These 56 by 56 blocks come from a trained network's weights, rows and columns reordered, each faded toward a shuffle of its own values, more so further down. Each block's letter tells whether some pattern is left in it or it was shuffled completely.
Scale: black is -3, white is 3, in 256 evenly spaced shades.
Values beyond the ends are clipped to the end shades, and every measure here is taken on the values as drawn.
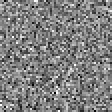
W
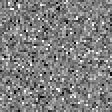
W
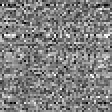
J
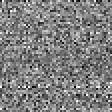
J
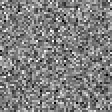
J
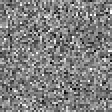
W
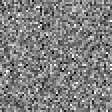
W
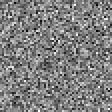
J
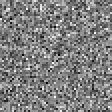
W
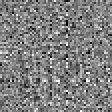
J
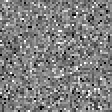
W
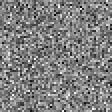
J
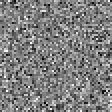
W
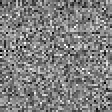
J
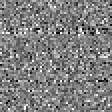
J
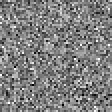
W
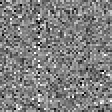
J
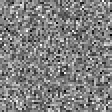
W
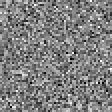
W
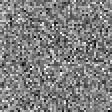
W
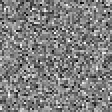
W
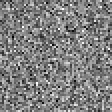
W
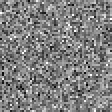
W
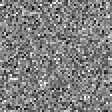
W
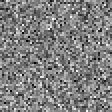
W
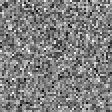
W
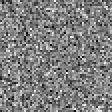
W
